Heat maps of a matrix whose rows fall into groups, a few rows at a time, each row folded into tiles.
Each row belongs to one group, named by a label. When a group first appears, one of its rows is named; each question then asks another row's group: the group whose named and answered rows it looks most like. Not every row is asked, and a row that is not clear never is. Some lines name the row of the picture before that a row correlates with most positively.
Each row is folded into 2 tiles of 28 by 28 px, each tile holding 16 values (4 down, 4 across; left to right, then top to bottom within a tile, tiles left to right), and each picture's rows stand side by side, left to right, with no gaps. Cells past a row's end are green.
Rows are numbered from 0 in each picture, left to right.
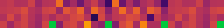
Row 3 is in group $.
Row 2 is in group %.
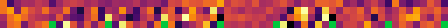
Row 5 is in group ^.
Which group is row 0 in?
%
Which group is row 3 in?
^
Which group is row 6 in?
%
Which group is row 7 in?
%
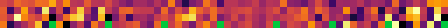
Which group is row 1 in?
^
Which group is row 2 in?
$
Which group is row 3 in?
%
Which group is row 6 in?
$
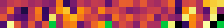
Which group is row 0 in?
$
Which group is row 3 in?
^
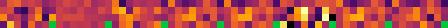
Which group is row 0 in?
$
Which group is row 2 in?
%
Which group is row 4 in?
%
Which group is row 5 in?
^
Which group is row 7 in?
%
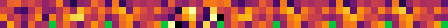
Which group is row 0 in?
$
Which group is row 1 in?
%
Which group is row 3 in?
^
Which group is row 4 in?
%
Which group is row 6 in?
%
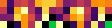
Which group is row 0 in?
^
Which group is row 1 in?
^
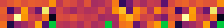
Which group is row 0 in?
^
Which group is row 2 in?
%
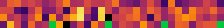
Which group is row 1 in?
^
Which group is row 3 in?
%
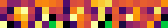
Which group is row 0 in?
^
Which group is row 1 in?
^
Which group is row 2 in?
^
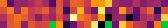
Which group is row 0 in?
%
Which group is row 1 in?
^
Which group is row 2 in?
$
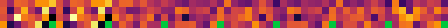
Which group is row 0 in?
^
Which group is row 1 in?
^
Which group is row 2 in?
$
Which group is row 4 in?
%
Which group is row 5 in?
$
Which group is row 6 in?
%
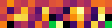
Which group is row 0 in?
^
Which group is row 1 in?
^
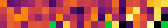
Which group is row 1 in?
$
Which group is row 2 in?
^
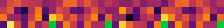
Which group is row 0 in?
$
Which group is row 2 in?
$
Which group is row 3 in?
$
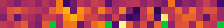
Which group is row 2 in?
$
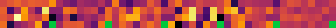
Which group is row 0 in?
^
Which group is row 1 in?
$
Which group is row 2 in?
%
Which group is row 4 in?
%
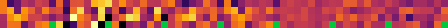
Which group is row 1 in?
^
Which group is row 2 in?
^
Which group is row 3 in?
%
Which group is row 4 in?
%
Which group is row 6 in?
$
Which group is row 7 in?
$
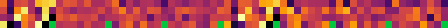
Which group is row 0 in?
^
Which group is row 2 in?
%
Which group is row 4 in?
^
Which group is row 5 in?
%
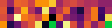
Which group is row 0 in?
^
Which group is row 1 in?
$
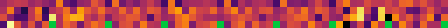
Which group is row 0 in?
$
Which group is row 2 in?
%
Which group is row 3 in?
%
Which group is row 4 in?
%
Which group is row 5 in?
%
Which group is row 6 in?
^
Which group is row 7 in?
$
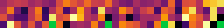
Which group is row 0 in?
$
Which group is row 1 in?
^
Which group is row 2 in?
$
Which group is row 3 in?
^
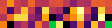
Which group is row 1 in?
^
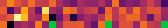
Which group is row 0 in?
^
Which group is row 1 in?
$
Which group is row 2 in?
%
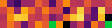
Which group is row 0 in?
%
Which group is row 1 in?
^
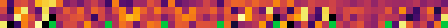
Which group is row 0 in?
^
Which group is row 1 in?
%
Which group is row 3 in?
%
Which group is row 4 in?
^
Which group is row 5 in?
^
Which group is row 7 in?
$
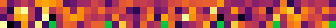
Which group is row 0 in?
^
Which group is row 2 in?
$
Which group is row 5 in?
%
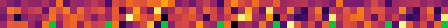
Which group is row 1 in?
%
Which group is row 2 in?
^
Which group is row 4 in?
^
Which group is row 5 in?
$
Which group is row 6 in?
%
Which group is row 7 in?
$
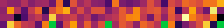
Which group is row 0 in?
$
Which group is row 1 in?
%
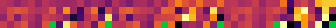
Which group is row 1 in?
$
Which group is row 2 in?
$
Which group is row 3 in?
^
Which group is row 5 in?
^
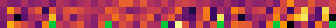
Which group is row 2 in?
$
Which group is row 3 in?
$
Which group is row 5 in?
^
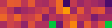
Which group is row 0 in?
$
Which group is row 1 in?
%
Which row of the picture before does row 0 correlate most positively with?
2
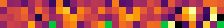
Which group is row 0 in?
%
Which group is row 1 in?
%
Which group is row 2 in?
%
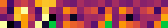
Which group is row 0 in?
^
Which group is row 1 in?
$
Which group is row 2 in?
$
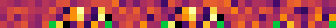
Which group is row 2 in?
%
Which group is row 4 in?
%
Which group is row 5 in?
$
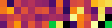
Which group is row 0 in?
%
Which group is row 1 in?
^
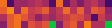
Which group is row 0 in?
%
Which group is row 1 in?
%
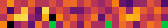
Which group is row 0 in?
^
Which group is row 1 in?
$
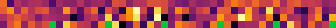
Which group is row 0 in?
%
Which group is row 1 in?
$
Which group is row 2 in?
^
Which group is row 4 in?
^
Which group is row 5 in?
$
